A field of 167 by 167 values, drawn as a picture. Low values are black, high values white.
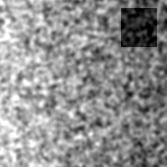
The top right is the ninth with the lowest average. The bottom left is the ninth with the highest average. An odd patch, lower than its surroundings, sits in the top right. Values rise toward the left. No regular stripes run through it.
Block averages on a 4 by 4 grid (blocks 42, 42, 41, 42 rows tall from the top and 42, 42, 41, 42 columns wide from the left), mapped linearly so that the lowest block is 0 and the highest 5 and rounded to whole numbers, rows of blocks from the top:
5 3 3 0 | 5 4 3 2 | 5 4 3 2 | 5 4 3 2
